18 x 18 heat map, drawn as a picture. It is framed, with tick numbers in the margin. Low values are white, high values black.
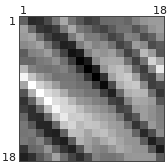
Streaks slant down to the right. The bottom middle is the smoothest part. Neither half mirrors the other. No overall slope runs across the table. The middle left is the ninth with the lowest average.
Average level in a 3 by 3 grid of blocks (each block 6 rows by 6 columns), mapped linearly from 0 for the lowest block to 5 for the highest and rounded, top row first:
443
042
513
